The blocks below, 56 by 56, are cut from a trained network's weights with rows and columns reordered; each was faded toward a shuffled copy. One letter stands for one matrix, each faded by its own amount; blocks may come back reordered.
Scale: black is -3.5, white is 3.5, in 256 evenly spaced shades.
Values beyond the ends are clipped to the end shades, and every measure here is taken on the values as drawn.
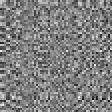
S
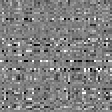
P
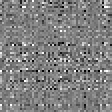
P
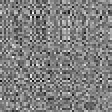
S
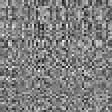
S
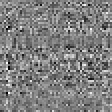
S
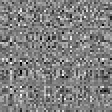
S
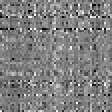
P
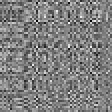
S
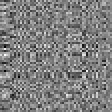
S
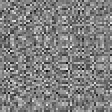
S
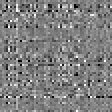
P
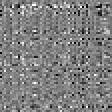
P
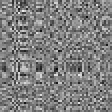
S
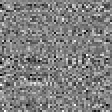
S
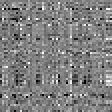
P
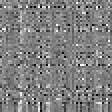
P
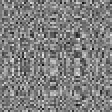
S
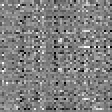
P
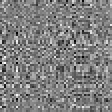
S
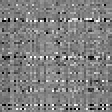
P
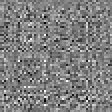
S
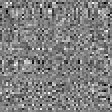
S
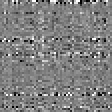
P
